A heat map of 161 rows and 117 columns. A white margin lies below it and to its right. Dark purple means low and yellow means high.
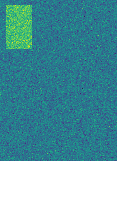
Mirror symmetry: none. Stripes: none. Odd patch: higher, in the top left. Ninth with the highest average: top left.
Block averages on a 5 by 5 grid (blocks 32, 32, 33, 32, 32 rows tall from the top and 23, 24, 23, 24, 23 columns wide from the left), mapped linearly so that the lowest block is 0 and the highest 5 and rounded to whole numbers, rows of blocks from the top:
53000 / 32000 / 00000 / 00000 / 00000
